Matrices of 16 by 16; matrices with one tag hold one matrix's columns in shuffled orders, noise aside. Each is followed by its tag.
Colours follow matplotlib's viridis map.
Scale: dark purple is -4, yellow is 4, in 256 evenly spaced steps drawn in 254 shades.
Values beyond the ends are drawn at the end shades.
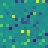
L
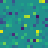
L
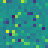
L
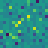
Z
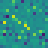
Z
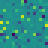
Z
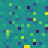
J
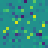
Z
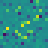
Z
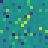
Z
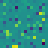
J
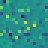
Z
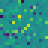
Z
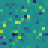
Z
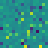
J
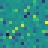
Z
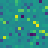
Z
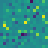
Z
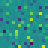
J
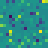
L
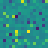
L
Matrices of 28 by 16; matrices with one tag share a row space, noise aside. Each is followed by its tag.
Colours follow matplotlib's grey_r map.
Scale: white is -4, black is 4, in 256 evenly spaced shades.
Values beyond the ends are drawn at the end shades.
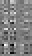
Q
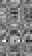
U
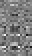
U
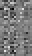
Q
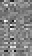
Q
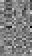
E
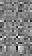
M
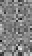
M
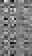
Q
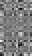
M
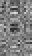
U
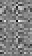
M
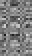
U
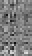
Q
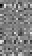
M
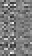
Q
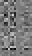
Q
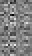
Q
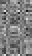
U
